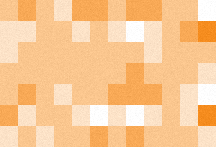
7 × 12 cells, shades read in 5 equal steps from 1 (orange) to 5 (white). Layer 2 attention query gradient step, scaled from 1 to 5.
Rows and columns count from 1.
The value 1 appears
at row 2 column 12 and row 6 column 12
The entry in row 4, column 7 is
3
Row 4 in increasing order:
2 3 3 3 3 3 3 3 3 3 3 4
